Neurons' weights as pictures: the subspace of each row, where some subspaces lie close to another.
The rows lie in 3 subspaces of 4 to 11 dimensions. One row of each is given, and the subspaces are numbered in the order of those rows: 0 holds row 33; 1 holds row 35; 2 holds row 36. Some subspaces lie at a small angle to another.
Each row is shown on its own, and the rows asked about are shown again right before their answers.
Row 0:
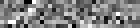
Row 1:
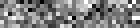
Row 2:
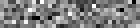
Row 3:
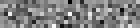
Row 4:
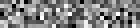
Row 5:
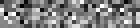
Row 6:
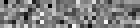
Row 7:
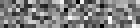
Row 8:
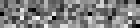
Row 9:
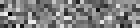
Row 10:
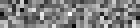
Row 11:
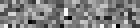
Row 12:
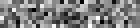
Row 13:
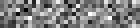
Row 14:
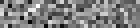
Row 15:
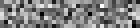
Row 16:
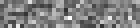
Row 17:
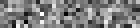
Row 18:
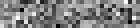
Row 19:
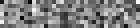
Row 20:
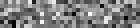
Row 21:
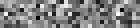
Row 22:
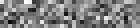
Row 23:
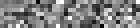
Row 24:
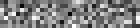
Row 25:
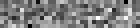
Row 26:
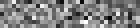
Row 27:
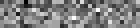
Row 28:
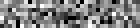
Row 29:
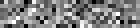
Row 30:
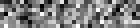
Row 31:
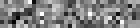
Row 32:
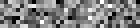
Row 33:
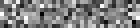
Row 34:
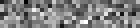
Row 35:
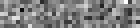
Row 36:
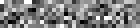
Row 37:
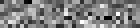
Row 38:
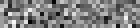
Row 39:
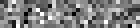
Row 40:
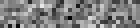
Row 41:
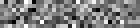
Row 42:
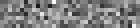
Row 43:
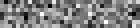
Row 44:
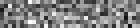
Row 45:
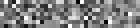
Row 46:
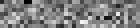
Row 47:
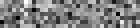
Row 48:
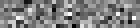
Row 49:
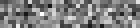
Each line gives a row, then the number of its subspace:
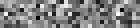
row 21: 2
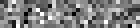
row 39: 1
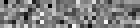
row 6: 0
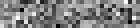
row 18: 1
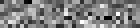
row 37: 2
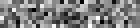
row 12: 1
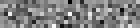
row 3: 1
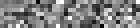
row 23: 1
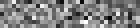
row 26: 2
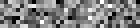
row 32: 1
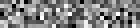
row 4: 0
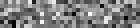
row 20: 1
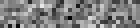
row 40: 1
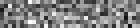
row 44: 1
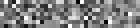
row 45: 0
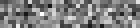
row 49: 2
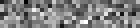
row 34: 2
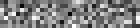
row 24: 0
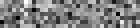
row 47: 1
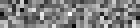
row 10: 0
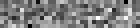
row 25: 1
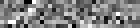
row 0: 2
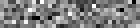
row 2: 1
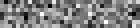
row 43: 0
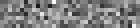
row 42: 2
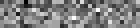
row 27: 0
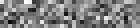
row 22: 2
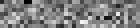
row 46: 2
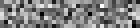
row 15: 0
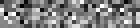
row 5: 0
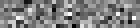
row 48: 1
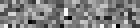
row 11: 1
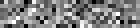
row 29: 0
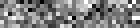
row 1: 1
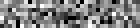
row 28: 1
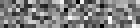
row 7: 2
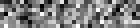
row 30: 0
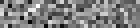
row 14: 1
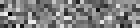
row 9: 1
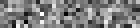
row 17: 1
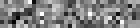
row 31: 1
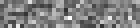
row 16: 1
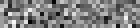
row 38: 1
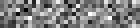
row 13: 1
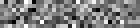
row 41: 0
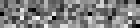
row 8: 1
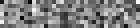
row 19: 1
